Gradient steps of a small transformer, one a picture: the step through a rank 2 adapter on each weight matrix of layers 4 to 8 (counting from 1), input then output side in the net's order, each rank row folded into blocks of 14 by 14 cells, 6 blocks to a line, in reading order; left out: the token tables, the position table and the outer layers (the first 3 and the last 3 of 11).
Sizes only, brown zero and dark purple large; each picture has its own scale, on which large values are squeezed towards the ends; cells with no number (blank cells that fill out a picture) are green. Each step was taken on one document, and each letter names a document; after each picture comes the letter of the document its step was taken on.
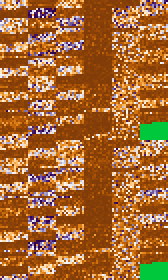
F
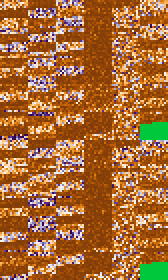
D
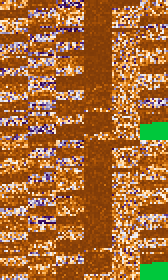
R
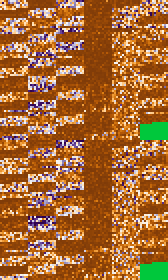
R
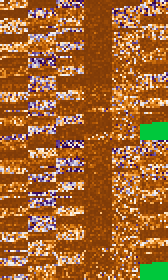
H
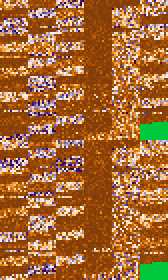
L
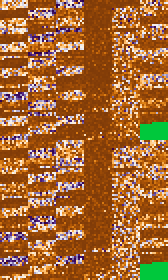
L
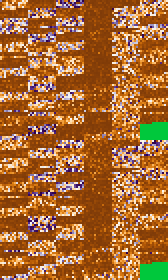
H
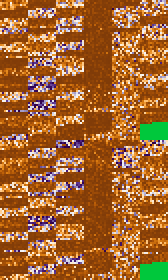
H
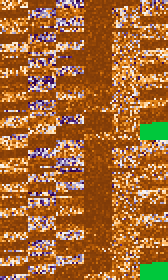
D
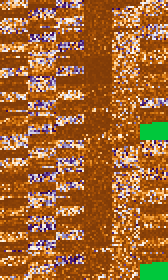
L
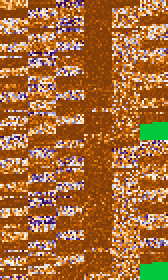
R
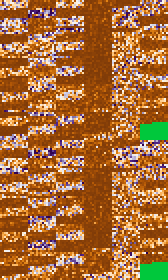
H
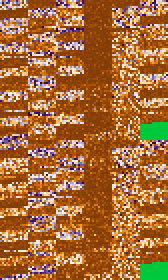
R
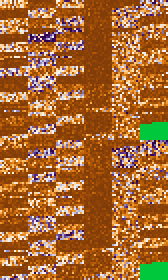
H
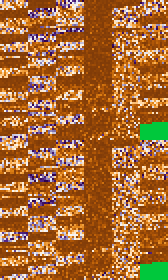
R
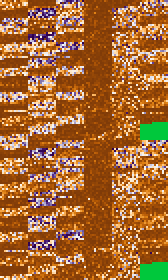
L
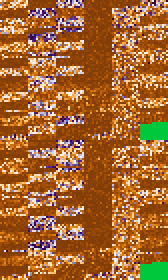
D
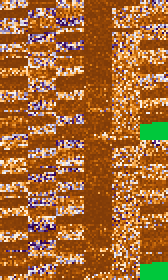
D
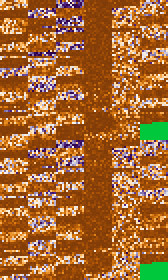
L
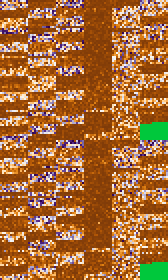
D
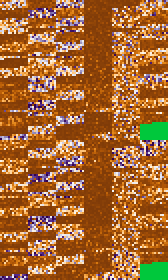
F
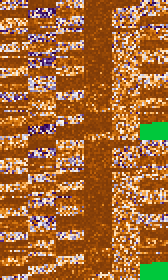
D
